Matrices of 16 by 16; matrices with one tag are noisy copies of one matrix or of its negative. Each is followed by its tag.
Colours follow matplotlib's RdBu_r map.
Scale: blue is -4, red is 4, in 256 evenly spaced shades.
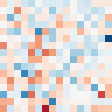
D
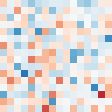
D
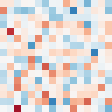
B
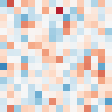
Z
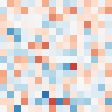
B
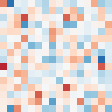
Z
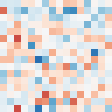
B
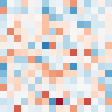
B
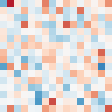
Z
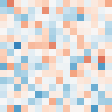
Z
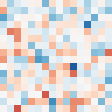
B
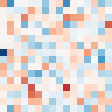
Z
